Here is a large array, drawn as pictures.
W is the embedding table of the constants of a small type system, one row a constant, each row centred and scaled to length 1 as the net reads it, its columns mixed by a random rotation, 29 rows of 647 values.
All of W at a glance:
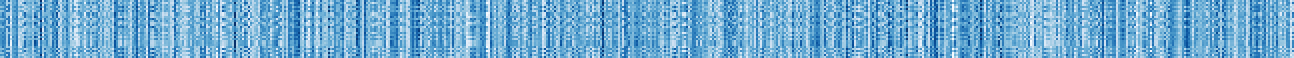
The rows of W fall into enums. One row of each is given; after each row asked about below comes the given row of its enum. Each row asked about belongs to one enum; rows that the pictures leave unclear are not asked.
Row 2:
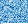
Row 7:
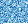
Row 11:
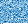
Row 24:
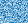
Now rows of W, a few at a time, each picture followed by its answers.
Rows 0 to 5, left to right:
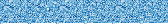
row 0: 2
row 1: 7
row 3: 24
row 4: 2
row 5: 24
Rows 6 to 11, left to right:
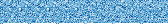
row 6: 7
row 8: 11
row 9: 24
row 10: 2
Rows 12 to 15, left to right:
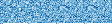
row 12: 7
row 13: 24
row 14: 2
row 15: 2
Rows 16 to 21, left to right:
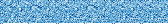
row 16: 7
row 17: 2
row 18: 11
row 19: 2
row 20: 11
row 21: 11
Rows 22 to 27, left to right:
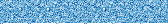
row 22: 11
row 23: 7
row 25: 7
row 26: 24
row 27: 2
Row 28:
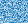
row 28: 24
